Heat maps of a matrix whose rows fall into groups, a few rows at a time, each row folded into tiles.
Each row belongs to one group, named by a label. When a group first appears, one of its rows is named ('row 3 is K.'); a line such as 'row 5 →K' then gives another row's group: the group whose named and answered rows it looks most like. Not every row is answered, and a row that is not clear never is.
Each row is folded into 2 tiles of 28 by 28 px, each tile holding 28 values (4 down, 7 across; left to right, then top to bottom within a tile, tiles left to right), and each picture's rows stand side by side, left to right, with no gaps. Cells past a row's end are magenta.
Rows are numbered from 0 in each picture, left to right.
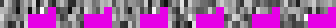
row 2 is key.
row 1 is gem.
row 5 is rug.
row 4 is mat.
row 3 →rug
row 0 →key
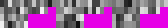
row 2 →gem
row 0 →key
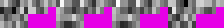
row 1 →key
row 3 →gem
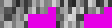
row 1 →mat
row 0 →gem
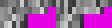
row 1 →mat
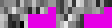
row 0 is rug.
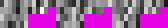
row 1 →gem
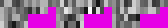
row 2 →mat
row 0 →key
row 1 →rug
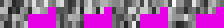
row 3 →key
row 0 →key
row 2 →gem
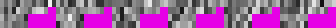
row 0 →mat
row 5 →gem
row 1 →mat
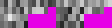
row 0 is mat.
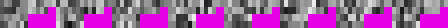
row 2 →mat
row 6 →gem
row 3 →rug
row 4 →rug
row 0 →gem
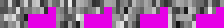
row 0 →mat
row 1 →rug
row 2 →mat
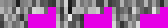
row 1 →mat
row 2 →key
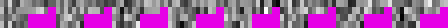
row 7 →rug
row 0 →mat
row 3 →key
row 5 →mat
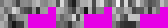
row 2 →rug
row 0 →rug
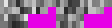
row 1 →key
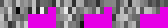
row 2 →mat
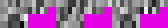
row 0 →rug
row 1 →gem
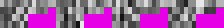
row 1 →rug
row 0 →gem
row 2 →rug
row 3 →gem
